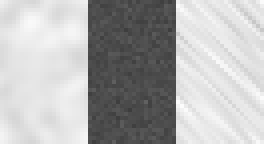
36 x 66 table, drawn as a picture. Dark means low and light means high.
It is made of 1 by 3 panels. Panel 1,1: very high, blotchy, faint in contrast. Panel 1,2: low, fine-grained, faint in contrast. Panel 1,3: very high, slanting down to the right, faint in contrast.
